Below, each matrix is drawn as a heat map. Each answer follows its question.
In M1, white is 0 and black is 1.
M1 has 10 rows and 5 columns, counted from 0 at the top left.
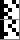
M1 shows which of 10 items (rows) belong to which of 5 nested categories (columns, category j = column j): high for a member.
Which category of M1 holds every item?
0
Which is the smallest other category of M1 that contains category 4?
1
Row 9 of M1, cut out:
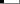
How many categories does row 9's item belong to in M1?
1
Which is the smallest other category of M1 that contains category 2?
0
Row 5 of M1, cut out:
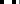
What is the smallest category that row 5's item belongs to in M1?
3
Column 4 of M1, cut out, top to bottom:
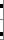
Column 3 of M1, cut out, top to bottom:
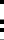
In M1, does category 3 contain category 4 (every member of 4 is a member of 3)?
no
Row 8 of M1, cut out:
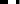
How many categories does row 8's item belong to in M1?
3
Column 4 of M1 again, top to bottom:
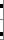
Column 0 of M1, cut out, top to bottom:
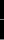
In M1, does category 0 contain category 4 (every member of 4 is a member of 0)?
yes
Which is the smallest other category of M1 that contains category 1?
0
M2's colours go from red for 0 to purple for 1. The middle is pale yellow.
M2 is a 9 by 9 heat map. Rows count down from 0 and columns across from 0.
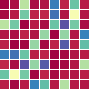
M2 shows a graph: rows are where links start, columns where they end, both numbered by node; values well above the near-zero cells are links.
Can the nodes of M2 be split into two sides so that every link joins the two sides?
no
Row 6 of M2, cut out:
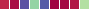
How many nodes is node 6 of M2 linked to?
4
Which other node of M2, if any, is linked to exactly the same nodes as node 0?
node 1
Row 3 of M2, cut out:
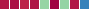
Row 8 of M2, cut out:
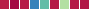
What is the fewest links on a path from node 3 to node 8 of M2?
1
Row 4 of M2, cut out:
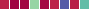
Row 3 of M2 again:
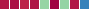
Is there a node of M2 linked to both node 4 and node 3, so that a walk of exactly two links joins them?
yes
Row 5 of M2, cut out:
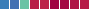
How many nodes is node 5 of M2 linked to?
3
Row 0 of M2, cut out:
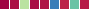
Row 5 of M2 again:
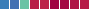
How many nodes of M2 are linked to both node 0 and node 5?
1
